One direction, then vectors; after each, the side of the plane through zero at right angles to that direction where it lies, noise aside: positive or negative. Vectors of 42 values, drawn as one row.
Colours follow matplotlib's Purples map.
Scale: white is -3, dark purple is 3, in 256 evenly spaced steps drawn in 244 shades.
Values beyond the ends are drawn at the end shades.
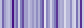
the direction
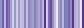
negative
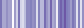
negative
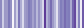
negative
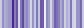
positive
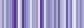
positive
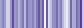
positive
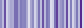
positive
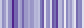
positive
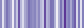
negative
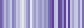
negative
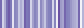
negative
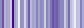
positive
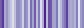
negative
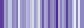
positive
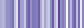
negative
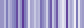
positive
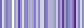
negative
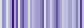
positive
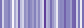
negative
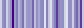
positive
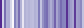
negative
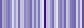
negative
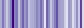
positive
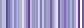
negative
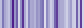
positive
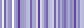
negative
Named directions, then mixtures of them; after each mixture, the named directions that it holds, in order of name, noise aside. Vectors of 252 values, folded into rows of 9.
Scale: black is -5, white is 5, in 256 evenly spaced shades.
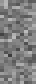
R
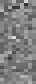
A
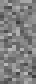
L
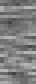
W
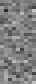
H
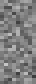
L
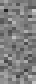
H, R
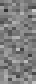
H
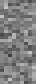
L, R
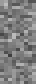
R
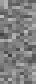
R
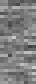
R, W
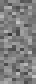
L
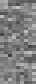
R, W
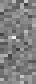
A, R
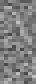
L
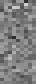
A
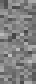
R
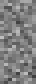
L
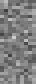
H, R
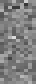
A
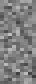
L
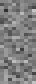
H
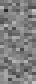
H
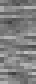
W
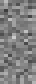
H, R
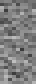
H, W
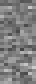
L, W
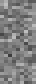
R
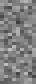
L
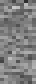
A, W
